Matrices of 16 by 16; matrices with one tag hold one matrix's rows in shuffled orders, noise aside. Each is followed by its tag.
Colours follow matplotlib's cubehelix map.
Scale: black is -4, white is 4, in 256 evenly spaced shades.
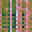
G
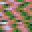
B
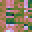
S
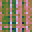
G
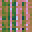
G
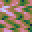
B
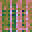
G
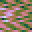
B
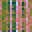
G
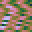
B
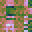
S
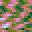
B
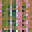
G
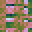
S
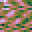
B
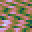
B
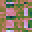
S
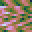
B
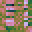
S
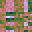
S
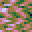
B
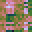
S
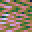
B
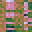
S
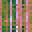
G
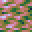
B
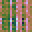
G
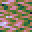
B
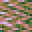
B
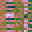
S
